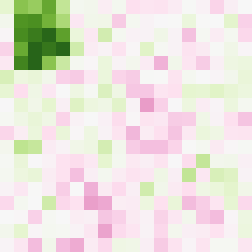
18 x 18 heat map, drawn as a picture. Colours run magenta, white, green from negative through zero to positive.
No regular stripes run through it. An odd patch, higher than its surroundings, sits in the top left. On average the colour sits 50% of the way up the scale. The top left is the ninth with the highest average. The top left is the roughest part. The values are skewed, with a long tail toward high values.
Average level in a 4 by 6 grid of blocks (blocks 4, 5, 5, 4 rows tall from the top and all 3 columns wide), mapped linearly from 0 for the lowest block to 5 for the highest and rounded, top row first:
5 5 1 1 1 1 / 3 2 2 0 1 2 / 2 1 1 1 1 2 / 1 1 0 1 1 1
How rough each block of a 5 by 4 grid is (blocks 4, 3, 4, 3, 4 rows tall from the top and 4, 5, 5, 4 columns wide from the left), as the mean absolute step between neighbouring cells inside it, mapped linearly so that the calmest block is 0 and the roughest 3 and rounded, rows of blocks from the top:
2201 / 3110 / 1110 / 0111 / 1111
